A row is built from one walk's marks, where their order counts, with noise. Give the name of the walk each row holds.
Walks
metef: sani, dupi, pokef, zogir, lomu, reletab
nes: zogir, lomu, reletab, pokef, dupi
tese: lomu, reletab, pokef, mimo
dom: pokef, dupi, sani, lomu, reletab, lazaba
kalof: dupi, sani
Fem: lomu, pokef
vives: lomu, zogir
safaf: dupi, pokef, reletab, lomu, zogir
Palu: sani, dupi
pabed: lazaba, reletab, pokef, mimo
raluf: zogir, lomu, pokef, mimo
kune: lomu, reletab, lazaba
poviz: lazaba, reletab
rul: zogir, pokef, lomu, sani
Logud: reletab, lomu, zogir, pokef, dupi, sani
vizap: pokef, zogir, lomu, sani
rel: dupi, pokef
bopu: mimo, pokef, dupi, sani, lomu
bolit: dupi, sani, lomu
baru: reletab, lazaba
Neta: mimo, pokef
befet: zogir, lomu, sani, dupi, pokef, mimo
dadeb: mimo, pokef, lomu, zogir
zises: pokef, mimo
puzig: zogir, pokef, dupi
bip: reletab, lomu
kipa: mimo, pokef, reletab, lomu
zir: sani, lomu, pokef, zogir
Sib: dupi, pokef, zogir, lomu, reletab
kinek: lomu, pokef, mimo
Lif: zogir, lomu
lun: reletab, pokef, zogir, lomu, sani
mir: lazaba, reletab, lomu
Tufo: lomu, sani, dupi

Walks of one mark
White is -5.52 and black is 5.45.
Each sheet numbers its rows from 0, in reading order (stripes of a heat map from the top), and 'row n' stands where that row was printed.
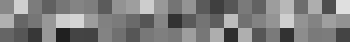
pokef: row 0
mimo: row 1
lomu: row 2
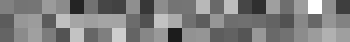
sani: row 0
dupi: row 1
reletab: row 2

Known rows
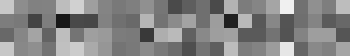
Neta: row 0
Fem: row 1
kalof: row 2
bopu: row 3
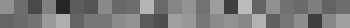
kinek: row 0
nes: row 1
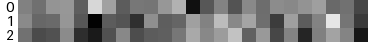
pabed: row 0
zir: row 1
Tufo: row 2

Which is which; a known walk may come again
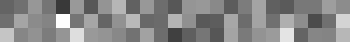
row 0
Logud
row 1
puzig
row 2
kipa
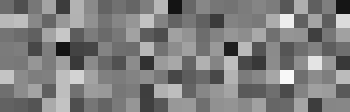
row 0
mir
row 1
zises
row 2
raluf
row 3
Fem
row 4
Palu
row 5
Neta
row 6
kalof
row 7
Lif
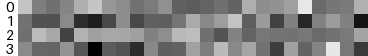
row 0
dadeb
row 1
Tufo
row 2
rel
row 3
zir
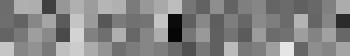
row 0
safaf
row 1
poviz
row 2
baru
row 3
bopu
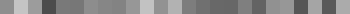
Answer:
dom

